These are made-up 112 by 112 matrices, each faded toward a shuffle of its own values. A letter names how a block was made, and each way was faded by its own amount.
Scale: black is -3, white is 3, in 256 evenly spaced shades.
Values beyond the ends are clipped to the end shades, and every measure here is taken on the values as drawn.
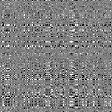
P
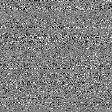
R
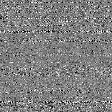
R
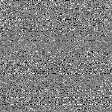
R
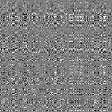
P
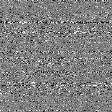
R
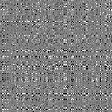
P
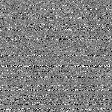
R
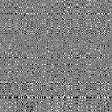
P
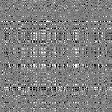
P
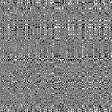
P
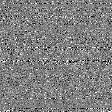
R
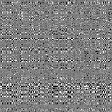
P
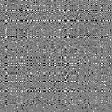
P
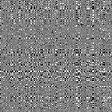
P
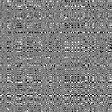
P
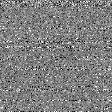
R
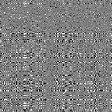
P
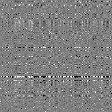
P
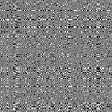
P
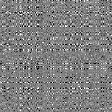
P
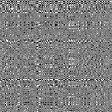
P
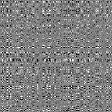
P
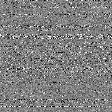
R
